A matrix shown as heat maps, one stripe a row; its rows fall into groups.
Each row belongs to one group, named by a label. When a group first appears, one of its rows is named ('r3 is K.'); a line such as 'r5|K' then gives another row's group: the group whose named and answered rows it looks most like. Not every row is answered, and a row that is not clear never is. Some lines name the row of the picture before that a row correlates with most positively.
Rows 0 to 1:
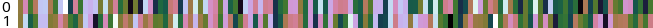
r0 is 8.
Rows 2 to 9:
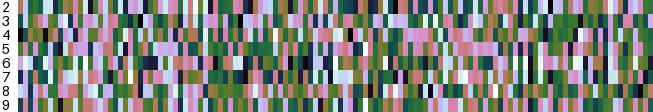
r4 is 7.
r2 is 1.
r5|1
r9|1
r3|8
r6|1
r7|1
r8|8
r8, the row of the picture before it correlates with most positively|0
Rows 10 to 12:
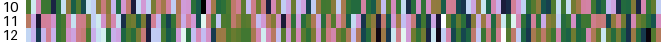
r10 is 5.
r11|8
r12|8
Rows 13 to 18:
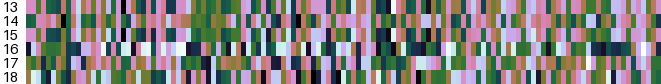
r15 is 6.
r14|7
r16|5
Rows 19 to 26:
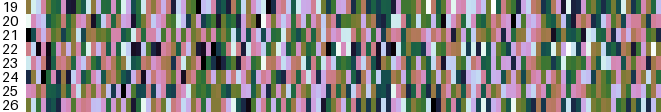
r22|5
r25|6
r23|6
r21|7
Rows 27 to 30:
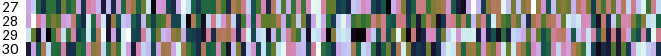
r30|5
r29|5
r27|6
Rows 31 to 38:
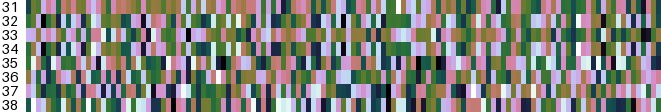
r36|5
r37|6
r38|5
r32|7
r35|1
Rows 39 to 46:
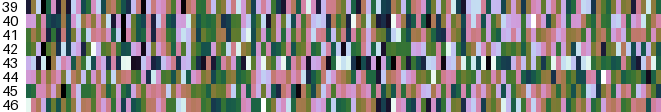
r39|7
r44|8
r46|6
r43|5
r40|6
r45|7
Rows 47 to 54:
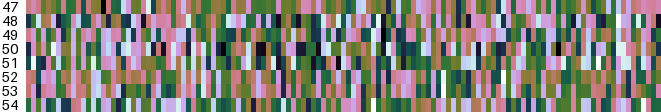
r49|1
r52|8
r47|6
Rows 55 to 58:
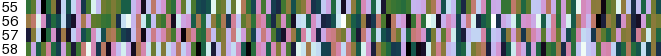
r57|7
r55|7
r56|5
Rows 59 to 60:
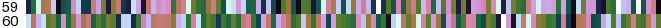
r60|6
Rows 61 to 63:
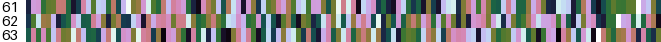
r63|1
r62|7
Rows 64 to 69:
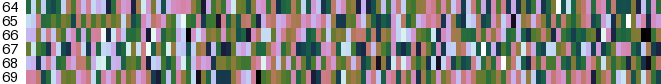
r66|8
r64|5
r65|6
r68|8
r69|1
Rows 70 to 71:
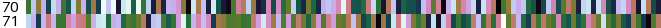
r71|8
